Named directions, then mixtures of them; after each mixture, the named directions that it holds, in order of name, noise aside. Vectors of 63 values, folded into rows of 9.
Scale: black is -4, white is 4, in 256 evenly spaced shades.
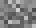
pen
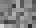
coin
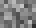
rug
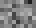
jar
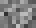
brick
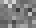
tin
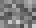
jar, pen, rug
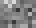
tin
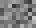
brick, jar, tin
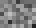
pen, rug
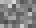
coin, rug, tin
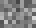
coin, jar, pen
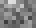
pen, rug, tin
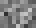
brick
